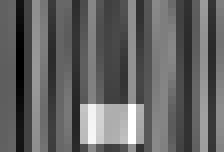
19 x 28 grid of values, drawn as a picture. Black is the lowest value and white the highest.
In the bottom middle lies a patch that is higher than the rest. The grain runs up and down. The bottom middle is the roughest part. The ninth with the highest average is the bottom middle.
